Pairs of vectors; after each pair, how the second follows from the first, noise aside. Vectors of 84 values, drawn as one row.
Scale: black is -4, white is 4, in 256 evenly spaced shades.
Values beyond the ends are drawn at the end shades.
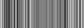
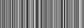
shuffled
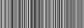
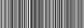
copied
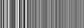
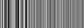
negated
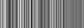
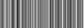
shuffled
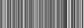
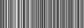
shuffled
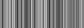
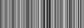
shuffled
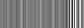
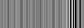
negated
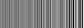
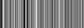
shuffled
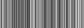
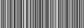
shuffled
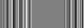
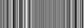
copied
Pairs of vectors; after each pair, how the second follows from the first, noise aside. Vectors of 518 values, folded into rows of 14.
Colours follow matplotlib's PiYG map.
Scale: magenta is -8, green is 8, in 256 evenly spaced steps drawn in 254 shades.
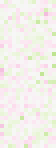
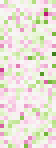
scaled up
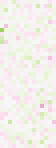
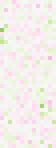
sign-scrambled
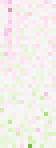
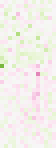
wrapped around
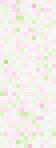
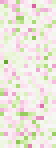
scaled up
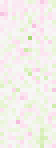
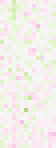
reversed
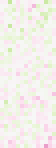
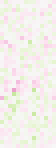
wrapped around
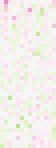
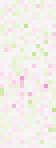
wrapped around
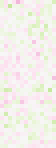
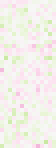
reversed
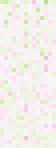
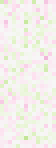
sign-scrambled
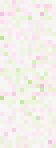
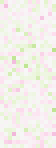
reversed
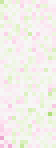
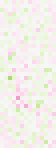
wrapped around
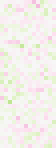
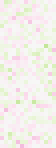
reversed
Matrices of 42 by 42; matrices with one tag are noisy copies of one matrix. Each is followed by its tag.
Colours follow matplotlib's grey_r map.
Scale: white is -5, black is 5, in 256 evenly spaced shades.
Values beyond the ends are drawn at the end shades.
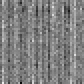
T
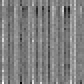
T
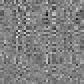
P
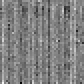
T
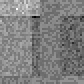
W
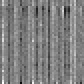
T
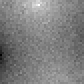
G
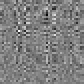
P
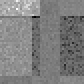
W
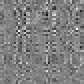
P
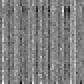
T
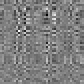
P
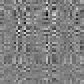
P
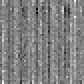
T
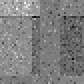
W
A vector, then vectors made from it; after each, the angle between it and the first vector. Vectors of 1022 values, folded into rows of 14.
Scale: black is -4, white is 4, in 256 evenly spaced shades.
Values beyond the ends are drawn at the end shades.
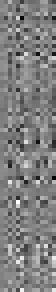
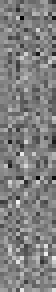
nearly parallel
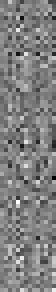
nearly parallel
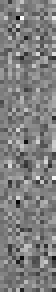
nearly opposite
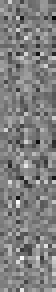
nearly parallel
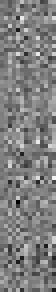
nearly opposite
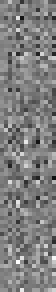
nearly parallel
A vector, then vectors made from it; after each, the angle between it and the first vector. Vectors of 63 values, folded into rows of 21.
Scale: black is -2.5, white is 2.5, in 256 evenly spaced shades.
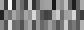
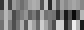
partly opposed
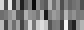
partly aligned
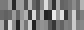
partly aligned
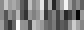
orthogonal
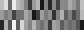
partly opposed
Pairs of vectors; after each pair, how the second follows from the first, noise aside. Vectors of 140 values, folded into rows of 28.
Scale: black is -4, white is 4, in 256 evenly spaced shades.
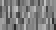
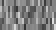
negated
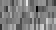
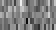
shuffled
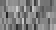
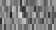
shuffled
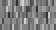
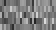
shuffled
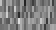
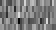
negated
